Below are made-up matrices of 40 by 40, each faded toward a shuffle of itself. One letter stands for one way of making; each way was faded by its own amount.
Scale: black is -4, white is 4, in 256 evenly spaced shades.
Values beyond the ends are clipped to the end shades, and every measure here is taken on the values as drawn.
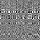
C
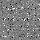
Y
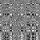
C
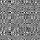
C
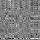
C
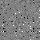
Y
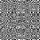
C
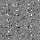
Y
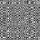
C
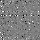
Y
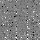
Y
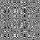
C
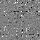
Y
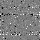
Y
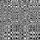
C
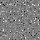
Y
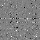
Y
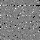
Y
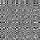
C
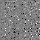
Y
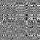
C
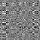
C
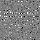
Y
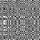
C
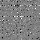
Y
